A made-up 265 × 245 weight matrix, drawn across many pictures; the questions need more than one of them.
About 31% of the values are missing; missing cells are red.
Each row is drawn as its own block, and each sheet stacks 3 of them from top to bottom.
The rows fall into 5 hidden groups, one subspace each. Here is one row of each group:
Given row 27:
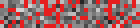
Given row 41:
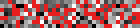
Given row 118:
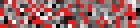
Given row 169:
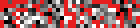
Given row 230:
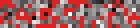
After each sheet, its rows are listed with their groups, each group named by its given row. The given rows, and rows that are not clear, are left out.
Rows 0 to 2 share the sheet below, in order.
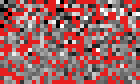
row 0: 169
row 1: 118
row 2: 169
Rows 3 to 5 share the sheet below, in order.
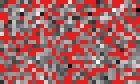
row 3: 118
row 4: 169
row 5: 41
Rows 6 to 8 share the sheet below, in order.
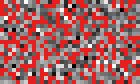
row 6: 169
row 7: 118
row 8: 27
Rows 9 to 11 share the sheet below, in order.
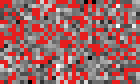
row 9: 27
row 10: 169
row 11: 169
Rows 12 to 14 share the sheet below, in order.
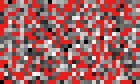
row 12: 118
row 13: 118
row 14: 169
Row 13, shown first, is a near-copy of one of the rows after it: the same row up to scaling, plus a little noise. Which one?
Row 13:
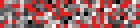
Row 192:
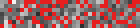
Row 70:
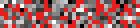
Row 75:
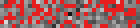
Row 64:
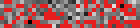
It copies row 64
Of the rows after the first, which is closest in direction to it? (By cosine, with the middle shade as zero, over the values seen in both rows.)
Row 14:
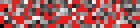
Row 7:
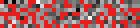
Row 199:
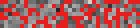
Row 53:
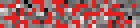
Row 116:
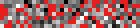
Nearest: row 7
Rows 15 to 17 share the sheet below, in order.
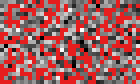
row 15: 41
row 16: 169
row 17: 27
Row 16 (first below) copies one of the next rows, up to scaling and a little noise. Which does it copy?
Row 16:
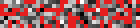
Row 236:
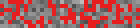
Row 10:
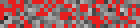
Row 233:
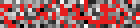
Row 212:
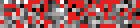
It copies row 233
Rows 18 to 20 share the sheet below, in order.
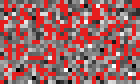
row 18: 27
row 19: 41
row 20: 230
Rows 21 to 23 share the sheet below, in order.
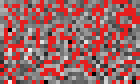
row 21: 41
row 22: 118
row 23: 41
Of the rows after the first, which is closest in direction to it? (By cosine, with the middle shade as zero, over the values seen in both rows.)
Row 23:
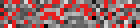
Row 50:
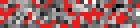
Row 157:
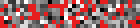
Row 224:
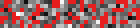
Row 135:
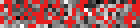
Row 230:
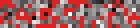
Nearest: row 157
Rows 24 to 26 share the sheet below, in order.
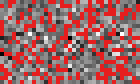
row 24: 27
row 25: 41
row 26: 118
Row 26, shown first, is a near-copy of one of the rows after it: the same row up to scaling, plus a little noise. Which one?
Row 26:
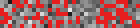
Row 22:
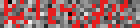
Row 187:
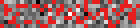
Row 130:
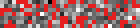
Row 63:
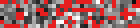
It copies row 22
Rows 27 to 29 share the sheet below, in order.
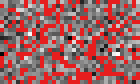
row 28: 41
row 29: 41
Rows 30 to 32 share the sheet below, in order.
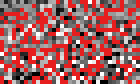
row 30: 169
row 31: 41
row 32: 169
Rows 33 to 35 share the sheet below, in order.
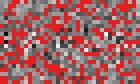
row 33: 27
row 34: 27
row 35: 169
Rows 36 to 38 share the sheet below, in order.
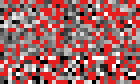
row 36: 169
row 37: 41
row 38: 230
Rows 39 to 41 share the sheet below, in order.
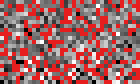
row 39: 41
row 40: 41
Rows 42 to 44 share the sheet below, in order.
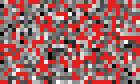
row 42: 118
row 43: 118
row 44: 230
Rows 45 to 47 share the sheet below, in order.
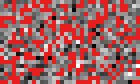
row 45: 27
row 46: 41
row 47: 118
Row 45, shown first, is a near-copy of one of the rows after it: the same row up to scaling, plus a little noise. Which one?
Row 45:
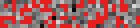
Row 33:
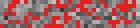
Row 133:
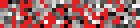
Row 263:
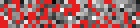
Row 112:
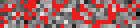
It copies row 133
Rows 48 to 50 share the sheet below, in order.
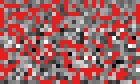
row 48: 41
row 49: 230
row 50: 27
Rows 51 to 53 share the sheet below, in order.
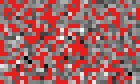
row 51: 230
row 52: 169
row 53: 41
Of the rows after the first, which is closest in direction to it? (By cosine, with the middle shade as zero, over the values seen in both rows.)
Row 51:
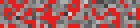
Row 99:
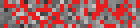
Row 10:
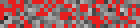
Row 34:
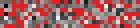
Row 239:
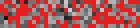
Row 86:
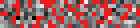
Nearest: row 86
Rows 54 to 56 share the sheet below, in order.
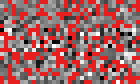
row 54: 169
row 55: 118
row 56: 41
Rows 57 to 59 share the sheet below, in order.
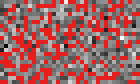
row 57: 41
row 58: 169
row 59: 118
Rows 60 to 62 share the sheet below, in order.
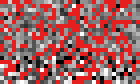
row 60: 169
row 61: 118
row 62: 41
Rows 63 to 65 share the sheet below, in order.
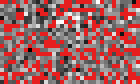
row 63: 118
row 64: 118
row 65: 41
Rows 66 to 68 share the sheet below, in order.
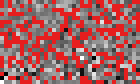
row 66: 41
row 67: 41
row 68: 169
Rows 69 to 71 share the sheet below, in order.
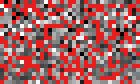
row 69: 230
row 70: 118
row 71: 118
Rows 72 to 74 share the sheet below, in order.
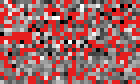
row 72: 118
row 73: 118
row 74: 27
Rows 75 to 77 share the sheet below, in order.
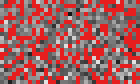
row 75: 118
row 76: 169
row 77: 41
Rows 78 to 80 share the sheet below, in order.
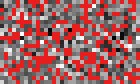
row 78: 230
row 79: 118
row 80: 169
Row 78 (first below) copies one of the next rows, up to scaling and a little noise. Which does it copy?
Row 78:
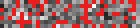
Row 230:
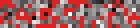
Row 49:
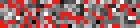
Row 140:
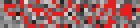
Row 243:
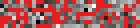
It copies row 243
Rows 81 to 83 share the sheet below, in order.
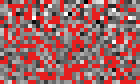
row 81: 230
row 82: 41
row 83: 41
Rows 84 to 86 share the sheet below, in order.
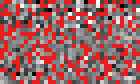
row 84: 118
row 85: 169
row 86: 230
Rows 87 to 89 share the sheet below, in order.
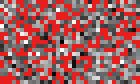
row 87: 169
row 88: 118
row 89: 27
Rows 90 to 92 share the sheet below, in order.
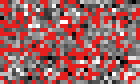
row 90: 118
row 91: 27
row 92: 118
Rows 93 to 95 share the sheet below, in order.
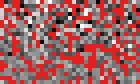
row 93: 118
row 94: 41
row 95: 41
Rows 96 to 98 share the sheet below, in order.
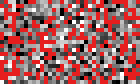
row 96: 169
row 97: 41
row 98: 41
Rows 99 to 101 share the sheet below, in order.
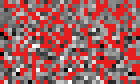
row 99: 230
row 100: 169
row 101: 230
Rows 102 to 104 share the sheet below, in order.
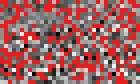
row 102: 41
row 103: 27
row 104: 27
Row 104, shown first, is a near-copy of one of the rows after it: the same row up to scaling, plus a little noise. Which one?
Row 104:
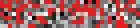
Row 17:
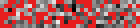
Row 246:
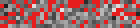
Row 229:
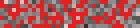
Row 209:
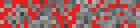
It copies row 246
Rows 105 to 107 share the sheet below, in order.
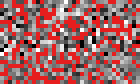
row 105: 41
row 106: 169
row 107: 118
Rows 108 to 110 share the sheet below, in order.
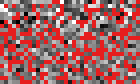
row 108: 169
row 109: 230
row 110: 230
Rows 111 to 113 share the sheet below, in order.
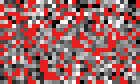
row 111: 118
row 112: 27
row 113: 118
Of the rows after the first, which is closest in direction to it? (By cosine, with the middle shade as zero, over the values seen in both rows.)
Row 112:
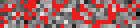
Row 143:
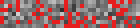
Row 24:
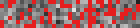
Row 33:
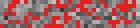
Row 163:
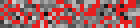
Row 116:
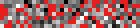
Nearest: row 24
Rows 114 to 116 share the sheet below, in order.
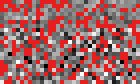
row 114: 230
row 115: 118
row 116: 41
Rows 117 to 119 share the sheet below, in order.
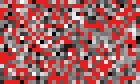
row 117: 27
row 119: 230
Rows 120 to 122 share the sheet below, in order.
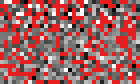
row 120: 230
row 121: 169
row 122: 230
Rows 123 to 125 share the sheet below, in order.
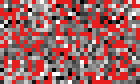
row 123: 27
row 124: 169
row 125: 118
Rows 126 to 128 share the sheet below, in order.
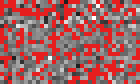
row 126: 41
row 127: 41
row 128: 118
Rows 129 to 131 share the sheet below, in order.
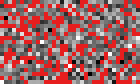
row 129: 169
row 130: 118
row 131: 41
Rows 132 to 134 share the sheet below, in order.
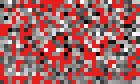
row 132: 169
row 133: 27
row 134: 230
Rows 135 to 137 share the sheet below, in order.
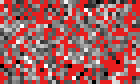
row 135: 230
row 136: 230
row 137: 41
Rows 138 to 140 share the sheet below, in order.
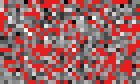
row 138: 41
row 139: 41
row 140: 230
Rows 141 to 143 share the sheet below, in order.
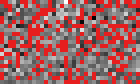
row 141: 41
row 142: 169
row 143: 27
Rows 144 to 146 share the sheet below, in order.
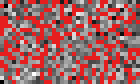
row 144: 27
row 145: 27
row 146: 169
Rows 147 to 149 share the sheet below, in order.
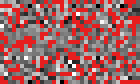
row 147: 41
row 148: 118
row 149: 169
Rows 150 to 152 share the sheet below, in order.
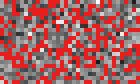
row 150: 118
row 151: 41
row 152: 41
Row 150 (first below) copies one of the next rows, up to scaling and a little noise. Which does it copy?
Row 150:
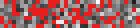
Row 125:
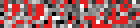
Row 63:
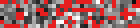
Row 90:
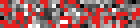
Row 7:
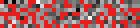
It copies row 63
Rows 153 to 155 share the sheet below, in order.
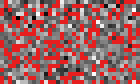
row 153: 230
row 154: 230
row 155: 41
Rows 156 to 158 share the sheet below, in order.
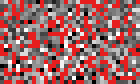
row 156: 118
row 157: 169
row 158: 41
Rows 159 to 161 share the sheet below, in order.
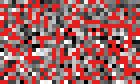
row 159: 27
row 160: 169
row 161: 27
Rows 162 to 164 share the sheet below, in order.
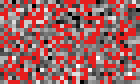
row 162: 118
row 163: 27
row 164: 118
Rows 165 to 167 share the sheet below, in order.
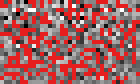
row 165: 169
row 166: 230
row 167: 41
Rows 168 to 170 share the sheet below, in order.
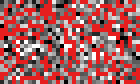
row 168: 41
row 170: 27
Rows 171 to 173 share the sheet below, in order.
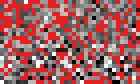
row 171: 41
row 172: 118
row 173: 41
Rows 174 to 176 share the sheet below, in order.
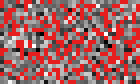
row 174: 41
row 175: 230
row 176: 41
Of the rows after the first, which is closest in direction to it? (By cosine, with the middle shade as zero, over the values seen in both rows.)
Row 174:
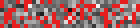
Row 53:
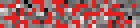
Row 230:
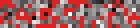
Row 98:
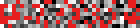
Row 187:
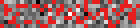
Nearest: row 98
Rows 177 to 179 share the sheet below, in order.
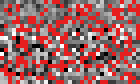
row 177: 41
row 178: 169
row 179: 230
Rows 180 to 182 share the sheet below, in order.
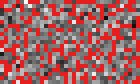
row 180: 41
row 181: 169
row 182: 41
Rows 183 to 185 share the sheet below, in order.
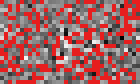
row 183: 41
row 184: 169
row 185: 41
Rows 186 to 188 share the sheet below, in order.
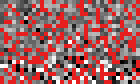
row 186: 27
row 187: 118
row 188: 41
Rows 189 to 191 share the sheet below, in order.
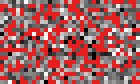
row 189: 169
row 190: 118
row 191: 41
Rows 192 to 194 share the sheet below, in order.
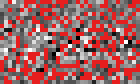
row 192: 118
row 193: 118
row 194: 41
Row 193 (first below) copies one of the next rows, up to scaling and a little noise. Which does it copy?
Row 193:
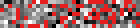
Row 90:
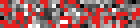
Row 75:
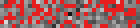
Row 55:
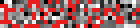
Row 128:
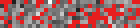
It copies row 75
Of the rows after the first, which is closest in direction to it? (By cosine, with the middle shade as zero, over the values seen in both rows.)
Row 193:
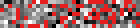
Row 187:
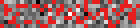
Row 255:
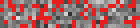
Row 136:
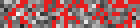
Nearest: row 255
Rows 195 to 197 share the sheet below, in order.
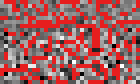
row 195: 41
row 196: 27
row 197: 169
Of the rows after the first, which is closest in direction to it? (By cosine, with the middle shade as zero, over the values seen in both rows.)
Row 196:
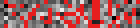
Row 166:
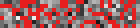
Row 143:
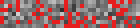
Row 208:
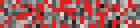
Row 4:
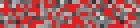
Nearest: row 166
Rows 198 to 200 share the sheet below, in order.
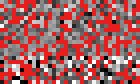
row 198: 27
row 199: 169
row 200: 230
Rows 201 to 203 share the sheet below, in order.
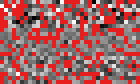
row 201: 169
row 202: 230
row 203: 230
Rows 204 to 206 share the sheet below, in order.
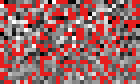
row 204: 118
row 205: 169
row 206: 41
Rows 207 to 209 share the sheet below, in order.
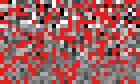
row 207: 118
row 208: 118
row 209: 27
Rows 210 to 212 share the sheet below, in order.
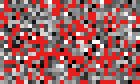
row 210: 230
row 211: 169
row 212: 169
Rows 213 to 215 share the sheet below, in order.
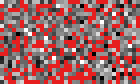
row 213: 41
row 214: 41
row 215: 41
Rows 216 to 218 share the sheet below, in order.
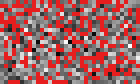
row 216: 118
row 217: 230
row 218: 27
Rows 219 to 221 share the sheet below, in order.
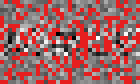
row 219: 169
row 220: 27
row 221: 118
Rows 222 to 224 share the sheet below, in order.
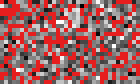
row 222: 118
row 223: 27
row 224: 230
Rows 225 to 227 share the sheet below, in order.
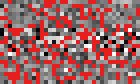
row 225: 118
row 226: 41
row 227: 230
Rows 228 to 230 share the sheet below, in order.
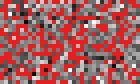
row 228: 27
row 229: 27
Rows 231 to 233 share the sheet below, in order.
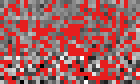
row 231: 230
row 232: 27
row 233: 169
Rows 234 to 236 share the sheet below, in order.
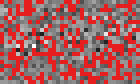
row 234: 41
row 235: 230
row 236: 169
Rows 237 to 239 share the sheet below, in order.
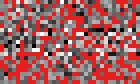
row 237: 169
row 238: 230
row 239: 169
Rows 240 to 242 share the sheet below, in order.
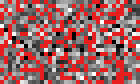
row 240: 41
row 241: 27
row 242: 41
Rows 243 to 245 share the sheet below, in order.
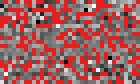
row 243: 230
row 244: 169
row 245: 169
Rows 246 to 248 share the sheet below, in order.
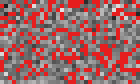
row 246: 27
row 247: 169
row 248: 169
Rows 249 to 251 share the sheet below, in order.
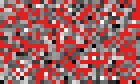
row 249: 41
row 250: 41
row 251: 27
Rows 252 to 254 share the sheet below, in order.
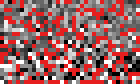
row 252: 118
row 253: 118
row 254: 41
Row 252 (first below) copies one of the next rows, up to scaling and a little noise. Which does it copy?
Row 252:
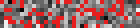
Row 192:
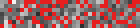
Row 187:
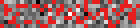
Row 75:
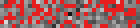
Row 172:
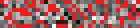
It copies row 192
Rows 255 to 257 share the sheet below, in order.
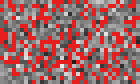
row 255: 230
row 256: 27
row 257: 169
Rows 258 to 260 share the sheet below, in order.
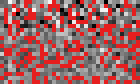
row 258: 169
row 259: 41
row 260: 27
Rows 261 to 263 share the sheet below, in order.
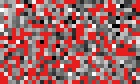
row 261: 41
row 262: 27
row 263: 27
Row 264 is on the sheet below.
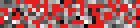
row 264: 169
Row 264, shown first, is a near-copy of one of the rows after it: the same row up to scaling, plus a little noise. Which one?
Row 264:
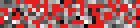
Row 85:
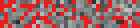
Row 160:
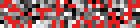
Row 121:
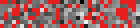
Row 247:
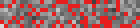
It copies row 121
